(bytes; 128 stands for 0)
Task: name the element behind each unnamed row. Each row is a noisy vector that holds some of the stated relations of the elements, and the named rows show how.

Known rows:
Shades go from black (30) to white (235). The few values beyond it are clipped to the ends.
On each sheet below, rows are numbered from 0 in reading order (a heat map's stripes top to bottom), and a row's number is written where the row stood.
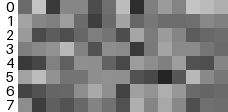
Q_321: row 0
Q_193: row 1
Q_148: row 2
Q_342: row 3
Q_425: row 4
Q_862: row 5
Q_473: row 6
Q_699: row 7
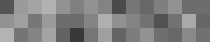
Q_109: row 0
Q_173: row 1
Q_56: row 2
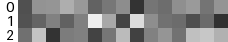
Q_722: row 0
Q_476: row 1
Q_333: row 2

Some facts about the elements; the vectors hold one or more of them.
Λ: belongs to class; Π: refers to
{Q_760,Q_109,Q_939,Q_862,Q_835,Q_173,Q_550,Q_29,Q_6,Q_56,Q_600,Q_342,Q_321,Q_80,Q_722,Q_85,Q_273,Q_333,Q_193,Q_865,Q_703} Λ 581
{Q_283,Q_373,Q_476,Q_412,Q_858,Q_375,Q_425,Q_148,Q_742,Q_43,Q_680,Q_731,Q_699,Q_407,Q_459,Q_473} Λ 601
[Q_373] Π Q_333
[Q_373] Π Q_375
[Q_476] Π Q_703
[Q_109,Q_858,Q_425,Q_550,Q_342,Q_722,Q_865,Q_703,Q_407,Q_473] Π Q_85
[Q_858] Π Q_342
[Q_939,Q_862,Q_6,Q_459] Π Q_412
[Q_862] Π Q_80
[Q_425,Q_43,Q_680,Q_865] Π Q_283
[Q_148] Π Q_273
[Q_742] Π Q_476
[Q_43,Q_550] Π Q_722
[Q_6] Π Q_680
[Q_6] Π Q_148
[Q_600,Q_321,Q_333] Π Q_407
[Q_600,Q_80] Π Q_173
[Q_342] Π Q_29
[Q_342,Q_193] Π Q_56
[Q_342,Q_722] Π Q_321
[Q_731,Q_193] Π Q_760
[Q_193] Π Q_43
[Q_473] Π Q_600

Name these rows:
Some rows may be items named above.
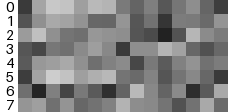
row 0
Q_703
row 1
Q_865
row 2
Q_862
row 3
Q_858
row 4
Q_550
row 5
Q_703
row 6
Q_283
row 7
Q_173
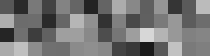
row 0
Q_43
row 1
Q_412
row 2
Q_407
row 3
Q_939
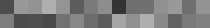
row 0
Q_722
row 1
Q_373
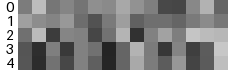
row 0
Q_80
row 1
Q_835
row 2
Q_321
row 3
Q_680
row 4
Q_43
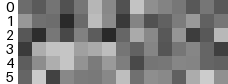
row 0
Q_742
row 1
Q_459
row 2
Q_43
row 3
Q_703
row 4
Q_85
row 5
Q_600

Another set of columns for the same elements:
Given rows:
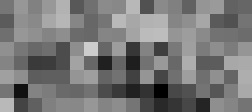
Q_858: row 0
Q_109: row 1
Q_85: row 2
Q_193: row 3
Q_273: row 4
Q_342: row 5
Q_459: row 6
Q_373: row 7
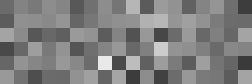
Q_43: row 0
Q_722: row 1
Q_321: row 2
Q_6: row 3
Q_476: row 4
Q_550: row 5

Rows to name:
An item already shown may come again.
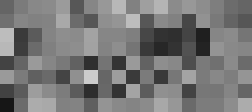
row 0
Q_865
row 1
Q_473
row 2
Q_373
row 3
Q_373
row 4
Q_412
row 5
Q_193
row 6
Q_412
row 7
Q_939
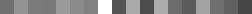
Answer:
Q_742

